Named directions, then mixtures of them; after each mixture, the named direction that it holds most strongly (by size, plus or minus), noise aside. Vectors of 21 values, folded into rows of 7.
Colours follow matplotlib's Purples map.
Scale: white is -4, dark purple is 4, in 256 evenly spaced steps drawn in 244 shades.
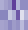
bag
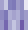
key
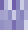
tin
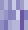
bag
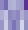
key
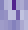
bag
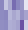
key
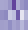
bag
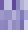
tin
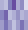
key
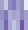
key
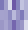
tin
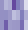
key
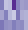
tin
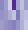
tin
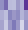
key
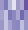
key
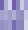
tin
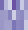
tin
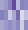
bag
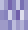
bag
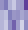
key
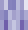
key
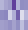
bag
